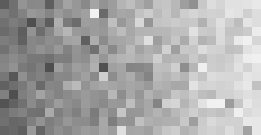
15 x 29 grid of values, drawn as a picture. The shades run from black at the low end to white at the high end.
Values rise toward the right. No row or column stands out. There are no regular stripes.
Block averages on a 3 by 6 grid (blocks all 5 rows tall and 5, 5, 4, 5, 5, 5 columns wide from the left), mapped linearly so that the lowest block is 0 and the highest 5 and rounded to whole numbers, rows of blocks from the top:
0 1 2 3 4 5 / 0 1 2 3 4 5 / 0 1 2 3 4 5
